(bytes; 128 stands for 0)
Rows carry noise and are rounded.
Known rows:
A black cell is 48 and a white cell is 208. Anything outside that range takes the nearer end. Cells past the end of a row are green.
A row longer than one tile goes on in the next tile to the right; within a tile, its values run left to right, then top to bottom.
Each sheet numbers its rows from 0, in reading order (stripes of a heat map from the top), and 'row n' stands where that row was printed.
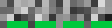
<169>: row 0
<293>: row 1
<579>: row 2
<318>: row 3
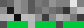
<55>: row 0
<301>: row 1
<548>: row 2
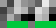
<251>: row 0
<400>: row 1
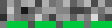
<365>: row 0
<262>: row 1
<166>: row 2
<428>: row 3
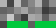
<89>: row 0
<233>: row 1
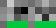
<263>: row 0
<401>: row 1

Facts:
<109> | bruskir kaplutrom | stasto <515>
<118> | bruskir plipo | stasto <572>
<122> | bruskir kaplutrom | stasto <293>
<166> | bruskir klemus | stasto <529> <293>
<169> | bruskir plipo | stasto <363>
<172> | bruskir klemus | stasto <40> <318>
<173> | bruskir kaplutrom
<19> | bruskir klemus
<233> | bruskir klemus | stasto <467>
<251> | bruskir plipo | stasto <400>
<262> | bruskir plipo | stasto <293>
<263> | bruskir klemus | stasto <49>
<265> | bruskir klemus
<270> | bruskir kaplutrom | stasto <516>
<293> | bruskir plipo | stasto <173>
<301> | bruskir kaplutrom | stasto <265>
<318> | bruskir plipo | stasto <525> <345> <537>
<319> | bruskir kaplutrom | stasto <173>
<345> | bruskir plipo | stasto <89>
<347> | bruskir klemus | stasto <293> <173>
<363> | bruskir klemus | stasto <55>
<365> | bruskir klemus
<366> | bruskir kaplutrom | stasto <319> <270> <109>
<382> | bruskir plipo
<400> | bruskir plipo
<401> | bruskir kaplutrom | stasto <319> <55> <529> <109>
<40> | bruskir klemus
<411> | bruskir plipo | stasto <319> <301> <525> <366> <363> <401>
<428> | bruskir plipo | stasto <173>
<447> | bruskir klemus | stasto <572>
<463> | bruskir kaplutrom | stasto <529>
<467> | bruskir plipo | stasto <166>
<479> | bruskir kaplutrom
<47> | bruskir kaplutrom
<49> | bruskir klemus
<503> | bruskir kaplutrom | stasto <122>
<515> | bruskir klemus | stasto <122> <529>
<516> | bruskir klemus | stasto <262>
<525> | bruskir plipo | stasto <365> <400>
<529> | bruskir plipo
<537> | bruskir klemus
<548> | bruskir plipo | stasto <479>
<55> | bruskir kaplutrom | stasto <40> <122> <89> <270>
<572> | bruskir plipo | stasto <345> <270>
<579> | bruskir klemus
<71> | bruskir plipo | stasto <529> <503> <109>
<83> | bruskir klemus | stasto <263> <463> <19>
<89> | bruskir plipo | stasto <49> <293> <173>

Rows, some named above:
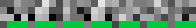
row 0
<55>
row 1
<400>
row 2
<365>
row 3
<400>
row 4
<467>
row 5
<548>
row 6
<172>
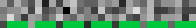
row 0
<467>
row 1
<265>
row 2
<479>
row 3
<270>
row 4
<118>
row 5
<515>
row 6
<347>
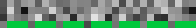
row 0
<365>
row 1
<71>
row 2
<366>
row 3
<529>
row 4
<428>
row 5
<411>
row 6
<19>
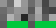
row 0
<382>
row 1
<516>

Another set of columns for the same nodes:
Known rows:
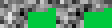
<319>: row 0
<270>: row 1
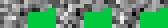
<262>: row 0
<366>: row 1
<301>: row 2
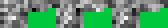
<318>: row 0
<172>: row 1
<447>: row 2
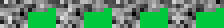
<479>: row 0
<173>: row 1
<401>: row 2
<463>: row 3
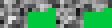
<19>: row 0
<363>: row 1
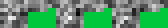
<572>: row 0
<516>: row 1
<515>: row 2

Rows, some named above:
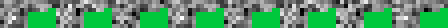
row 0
<447>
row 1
<347>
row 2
<463>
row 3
<516>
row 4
<363>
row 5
<347>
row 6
<55>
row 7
<293>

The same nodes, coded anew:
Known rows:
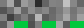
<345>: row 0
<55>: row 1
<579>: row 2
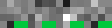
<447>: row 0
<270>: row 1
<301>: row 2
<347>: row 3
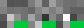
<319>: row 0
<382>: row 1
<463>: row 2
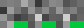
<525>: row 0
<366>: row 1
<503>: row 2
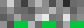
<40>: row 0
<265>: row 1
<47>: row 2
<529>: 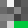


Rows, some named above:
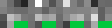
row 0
<173>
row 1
<19>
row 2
<263>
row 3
<47>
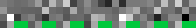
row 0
<463>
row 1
<428>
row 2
<293>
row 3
<173>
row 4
<301>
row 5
<169>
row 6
<467>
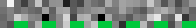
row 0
<49>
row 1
<467>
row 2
<479>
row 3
<548>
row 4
<172>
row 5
<265>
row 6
<401>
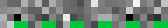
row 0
<548>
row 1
<89>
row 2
<109>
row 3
<263>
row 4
<411>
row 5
<118>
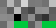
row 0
<71>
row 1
<318>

